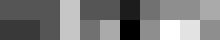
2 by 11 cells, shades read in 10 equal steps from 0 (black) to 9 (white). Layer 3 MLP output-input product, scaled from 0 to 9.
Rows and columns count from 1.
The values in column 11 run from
5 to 6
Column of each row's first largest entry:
4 9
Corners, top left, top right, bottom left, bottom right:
3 6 2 5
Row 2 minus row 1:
-1 -1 0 0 1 3 -1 1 4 3 -1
